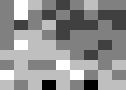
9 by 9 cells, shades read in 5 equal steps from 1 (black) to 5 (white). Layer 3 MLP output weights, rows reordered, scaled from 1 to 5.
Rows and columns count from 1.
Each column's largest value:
5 5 4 4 5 5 4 4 4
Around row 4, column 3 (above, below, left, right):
3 4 4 3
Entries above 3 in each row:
3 1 1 2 3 5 5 7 5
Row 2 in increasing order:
2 2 2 2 3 3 3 3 5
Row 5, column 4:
4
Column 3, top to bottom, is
4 3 3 4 4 4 3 4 4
